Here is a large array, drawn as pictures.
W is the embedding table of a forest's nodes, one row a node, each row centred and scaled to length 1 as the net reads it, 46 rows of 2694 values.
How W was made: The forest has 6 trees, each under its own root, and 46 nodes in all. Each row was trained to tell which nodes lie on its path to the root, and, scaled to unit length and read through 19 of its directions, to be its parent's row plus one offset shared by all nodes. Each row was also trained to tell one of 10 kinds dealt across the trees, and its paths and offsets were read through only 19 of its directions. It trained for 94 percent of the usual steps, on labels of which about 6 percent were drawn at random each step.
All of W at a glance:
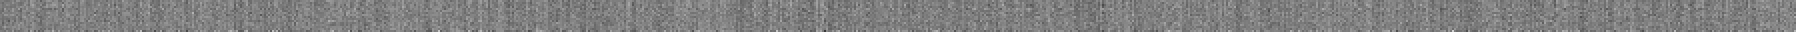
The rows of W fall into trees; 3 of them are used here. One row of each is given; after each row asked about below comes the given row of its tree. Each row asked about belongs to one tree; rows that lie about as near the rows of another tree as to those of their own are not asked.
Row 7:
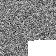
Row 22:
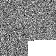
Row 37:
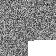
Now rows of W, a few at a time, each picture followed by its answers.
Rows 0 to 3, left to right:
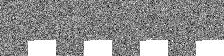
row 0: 7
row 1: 22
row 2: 7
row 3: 7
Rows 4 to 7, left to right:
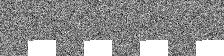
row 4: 22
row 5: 7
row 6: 7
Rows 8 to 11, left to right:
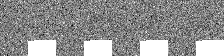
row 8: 7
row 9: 22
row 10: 7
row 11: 7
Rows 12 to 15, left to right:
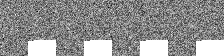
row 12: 37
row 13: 22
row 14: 22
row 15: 37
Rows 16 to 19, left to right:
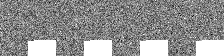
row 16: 22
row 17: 22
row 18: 7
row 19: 7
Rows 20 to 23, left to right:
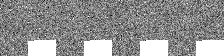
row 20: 7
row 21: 22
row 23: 22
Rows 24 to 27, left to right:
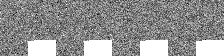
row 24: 7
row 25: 7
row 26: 37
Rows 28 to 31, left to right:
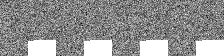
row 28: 37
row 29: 7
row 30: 22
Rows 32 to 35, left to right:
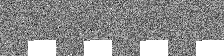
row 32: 22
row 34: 37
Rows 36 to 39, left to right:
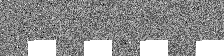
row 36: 7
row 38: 37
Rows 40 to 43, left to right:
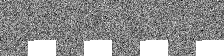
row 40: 22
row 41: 7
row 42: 37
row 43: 22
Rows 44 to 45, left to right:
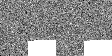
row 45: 7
